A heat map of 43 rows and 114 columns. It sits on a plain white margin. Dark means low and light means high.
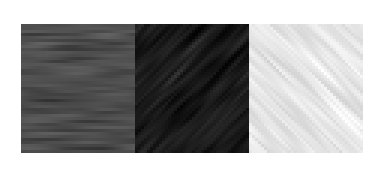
It is made of 1 by 3 panels. Panel 1,1: low, streaked across, faint in contrast. Panel 1,2: very low, slanting up to the right, faint in contrast. Panel 1,3: very high, slanting down to the right, faint in contrast.
